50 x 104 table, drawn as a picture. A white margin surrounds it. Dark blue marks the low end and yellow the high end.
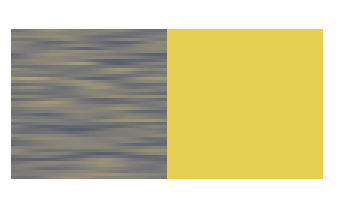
It is made of 1 by 2 panels. Panel 1,1: middling, streaked across. Panel 1,2: very high, flat.
